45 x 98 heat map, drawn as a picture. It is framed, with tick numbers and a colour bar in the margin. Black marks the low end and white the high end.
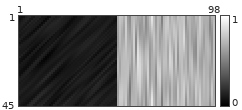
The table splits into one row of 2 panels. Panel 1,1: very low, slanting up to the right, faint in contrast. Panel 1,2: high, streaked downward.
